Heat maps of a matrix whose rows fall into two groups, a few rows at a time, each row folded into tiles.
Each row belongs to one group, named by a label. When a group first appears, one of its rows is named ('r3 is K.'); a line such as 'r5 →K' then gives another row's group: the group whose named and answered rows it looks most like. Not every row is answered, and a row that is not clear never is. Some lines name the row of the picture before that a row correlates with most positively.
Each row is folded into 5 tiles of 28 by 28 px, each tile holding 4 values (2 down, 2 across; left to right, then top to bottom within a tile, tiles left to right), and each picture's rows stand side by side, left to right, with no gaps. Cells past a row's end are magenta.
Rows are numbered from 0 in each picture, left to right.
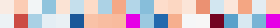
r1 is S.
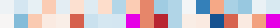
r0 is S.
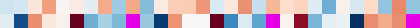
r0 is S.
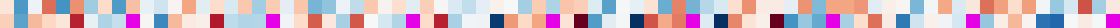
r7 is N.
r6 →N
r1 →S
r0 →S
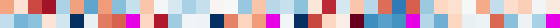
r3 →S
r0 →N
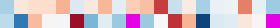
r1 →N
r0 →S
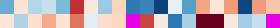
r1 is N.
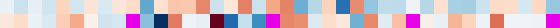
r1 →S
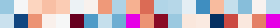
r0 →S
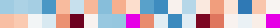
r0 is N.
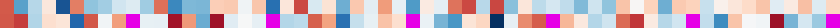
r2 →N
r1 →N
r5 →S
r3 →N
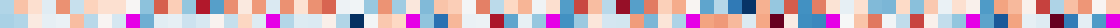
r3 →S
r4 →S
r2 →N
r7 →S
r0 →S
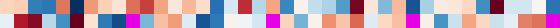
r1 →N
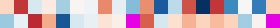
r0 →N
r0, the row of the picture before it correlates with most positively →1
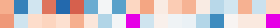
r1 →N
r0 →S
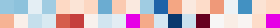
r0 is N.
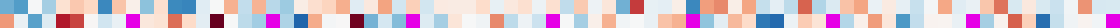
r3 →S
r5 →N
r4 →N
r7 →N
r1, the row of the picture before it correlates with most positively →0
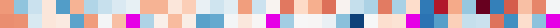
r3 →S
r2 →N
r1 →N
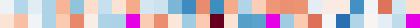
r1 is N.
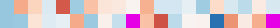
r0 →S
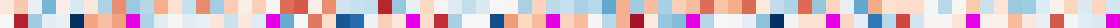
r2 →N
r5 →N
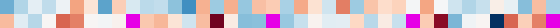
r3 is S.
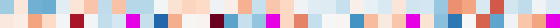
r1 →S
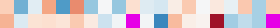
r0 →S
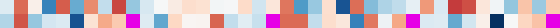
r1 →S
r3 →N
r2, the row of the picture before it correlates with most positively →0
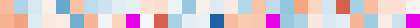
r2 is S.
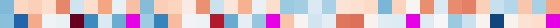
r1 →S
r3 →N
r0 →S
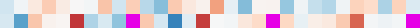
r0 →S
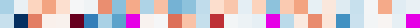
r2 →N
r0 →S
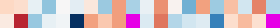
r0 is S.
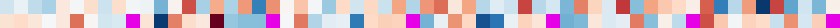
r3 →N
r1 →S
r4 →S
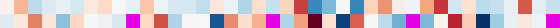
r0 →N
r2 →N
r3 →N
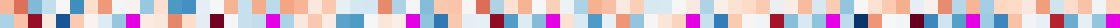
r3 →S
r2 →N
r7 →S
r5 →S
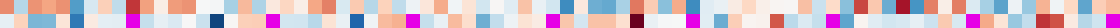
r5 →S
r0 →N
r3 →N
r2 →N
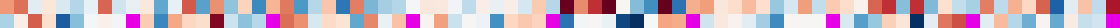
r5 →N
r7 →N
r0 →N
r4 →N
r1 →S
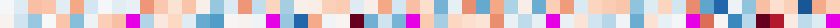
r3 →S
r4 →N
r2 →S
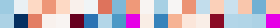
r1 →S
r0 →S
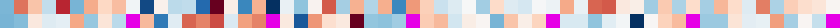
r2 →S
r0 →S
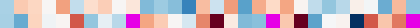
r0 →S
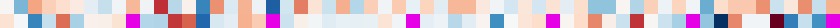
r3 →N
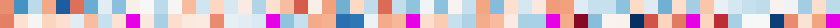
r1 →S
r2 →N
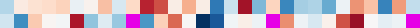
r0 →S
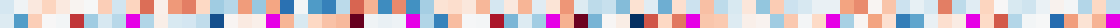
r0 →S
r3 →S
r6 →N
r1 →N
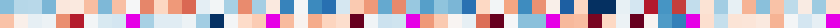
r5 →S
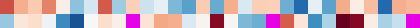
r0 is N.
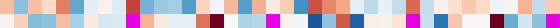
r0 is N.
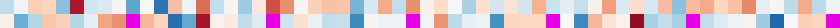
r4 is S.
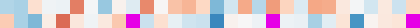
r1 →N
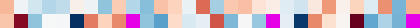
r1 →S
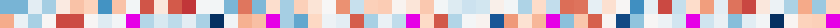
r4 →N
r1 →N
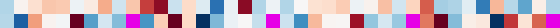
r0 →S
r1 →N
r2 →S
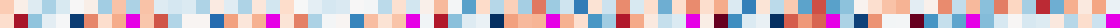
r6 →S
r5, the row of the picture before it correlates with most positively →3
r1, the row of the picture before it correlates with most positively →3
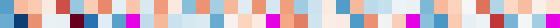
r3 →S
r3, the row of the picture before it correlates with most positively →6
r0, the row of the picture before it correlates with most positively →6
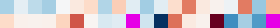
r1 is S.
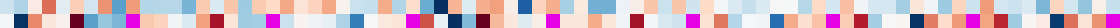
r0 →S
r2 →N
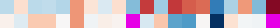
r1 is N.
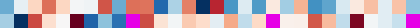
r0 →S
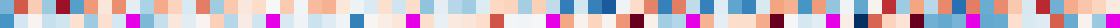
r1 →S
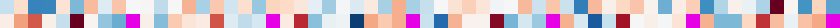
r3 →S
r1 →S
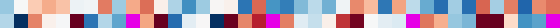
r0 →S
